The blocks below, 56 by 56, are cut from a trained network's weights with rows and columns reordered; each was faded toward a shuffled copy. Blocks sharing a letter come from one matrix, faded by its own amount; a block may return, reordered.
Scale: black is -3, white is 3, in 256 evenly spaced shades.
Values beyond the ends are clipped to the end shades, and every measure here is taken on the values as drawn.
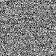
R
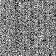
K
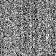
K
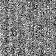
K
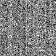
K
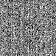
K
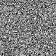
R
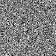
R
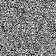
R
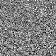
R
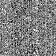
K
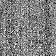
K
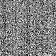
K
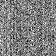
K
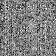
K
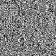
R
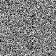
R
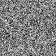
R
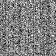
K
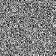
R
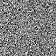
R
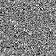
R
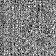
K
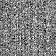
K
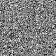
R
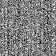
K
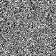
R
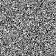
R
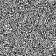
R
